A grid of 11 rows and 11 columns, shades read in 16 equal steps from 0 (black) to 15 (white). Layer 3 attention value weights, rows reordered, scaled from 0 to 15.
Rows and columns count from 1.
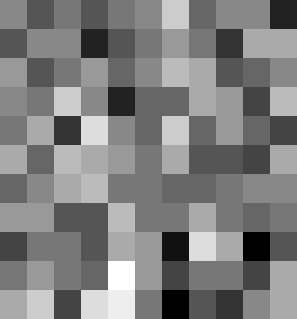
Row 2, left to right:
5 8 8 2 5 7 9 7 3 10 10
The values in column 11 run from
2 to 11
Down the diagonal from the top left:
8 8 7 8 8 7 6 10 10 4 10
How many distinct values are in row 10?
6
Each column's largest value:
10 12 12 13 15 9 12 13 10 10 11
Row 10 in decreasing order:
15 10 9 9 7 7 7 7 6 4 4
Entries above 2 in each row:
10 10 11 10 11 11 11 11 9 11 10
